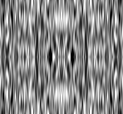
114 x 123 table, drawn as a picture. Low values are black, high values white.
Grain: streaks running down. Mirror symmetry: left to right and top to bottom. Slope: none.
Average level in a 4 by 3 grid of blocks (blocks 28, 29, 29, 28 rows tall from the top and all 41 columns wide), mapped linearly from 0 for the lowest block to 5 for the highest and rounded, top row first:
252 | 101 | 101 | 252
